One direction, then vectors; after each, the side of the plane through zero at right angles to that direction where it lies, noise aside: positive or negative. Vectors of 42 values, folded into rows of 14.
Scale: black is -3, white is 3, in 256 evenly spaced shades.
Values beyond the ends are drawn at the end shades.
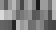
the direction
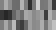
negative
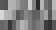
positive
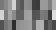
positive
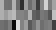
positive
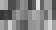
negative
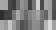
negative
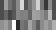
negative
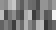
positive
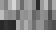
positive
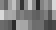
positive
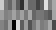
positive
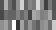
negative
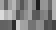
positive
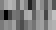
negative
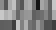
positive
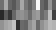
negative
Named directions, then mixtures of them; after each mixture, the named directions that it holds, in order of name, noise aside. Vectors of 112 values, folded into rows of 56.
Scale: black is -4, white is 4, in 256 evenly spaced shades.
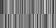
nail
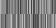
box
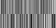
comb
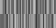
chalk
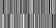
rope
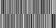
comb, rope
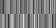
nail, rope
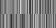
box, rope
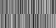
box, nail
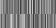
box, rope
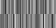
chalk, comb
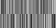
comb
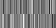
rope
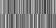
box, nail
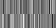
rope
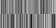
comb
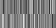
rope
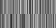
box, rope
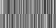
nail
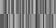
chalk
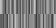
chalk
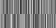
box, rope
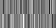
rope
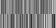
comb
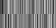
nail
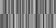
chalk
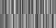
chalk, nail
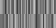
chalk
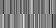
rope
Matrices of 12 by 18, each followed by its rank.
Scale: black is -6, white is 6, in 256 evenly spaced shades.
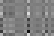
one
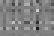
two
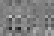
two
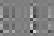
one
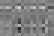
two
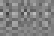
two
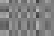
one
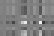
one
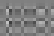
one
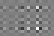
one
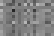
two
